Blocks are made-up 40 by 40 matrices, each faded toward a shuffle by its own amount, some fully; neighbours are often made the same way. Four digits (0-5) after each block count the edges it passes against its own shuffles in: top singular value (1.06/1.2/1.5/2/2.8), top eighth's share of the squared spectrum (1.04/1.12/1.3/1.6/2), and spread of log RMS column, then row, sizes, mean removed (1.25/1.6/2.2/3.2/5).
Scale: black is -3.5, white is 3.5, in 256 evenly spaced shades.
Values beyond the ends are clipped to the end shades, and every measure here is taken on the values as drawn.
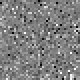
0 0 0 0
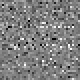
1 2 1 2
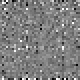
3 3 2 2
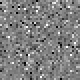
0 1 0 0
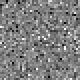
2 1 0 0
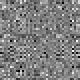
4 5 2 3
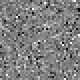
1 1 0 0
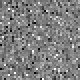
0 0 0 0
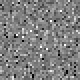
0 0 0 0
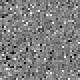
2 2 0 0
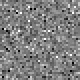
1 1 0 0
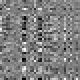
4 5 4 3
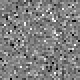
0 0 0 0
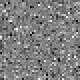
1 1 0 0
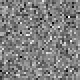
0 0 0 0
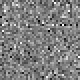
1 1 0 1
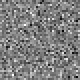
0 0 0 1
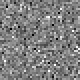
1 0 0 0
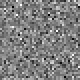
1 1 0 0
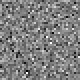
0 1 0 0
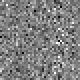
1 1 2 0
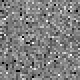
0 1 1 0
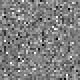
0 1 0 0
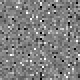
1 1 1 0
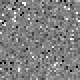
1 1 0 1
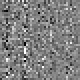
2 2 3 0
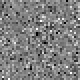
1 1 1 0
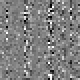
2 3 3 0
